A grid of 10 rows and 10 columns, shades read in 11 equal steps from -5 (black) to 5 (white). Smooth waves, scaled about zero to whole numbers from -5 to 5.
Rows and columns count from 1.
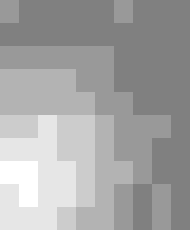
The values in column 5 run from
0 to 3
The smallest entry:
0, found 38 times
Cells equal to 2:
16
